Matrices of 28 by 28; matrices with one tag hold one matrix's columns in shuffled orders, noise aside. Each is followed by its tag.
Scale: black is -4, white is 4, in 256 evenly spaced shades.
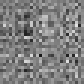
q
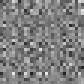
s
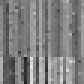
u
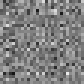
s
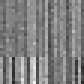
u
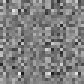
s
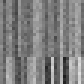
u
